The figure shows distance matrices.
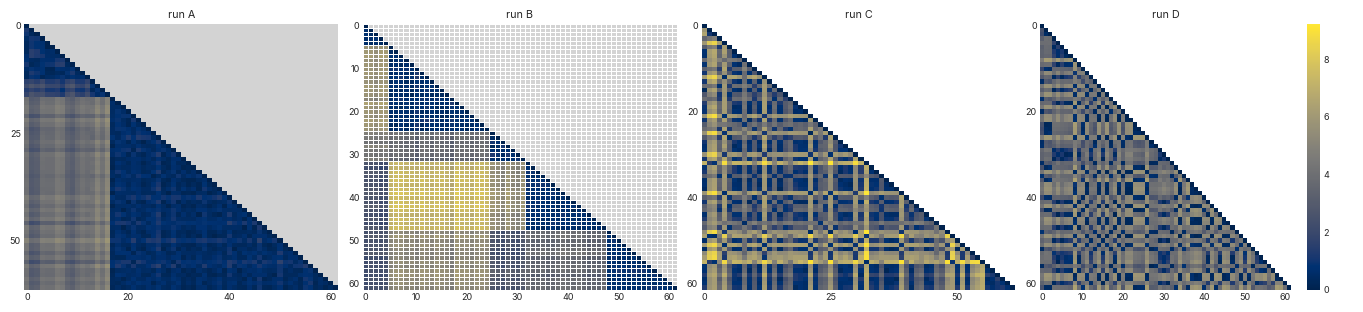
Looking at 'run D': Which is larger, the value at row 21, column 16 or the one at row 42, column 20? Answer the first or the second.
the second
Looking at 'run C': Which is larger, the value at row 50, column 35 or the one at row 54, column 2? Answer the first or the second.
the second
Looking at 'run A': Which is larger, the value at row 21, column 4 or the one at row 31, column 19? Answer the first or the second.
the first
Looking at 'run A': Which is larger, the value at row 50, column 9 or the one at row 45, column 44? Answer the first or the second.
the first
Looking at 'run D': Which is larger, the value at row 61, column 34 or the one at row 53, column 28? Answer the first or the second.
the first
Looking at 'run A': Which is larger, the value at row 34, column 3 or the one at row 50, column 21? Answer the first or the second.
the first
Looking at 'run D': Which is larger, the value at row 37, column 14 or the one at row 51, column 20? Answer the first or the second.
the second
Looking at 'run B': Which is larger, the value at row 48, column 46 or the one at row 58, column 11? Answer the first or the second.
the second
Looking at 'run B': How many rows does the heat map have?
62
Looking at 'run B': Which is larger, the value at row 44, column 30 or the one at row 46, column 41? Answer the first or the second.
the first
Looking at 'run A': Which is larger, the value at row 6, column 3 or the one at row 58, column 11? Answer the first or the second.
the second
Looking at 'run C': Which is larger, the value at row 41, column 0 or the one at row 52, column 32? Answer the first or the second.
the second
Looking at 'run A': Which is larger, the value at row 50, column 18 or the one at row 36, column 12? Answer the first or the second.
the second
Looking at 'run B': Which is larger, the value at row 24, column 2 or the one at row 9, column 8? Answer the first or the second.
the first
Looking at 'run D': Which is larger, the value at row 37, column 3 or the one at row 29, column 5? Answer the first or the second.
the first
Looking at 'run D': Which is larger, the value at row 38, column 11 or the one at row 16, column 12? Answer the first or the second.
the second
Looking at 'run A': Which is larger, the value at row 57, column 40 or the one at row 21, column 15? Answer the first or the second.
the second
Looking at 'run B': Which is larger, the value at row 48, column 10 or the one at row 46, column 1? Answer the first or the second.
the first
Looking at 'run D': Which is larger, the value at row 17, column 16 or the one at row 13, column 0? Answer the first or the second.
the first
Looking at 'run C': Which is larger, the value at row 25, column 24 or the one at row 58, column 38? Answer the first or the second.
the first
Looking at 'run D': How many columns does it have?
62
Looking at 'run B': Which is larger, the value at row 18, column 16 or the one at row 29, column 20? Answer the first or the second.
the second
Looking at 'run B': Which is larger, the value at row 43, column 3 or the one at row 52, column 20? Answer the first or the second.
the second
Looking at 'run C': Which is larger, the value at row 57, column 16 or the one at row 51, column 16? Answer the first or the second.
the second
